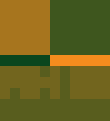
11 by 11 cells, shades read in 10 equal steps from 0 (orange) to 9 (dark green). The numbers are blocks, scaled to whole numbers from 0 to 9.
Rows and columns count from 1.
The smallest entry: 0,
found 6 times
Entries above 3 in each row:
6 6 6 6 6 5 11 11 11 11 11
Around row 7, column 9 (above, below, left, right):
0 5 5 5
